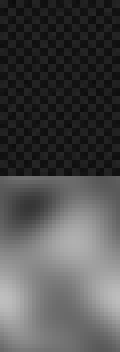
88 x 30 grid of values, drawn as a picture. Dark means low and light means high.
The table splits into 2 rows of 1 panel. Panel 1,1: very low, checkered, faint in contrast. Panel 2,1: middling, smooth, strong in contrast.
